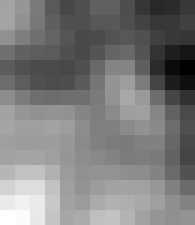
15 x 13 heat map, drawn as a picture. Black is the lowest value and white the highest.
The values follow a bell shape. The ninth with the lowest average is the top right. Values rise toward the bottom left. The middle right is the roughest part.
